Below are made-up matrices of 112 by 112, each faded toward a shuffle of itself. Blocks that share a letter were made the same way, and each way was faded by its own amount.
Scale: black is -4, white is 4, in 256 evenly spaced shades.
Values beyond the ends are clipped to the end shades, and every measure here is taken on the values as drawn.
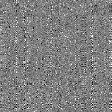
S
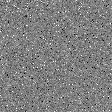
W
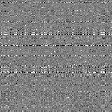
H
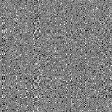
S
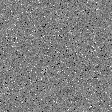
W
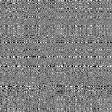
H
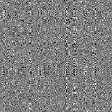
S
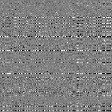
H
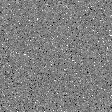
W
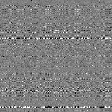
H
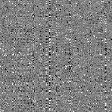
S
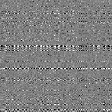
H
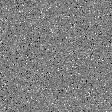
W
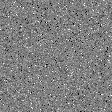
W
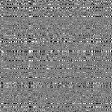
H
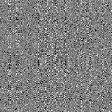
S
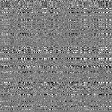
H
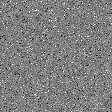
W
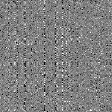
S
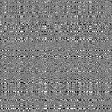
H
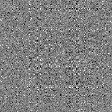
S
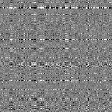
H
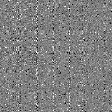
S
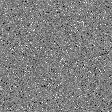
W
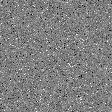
W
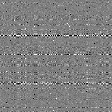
H
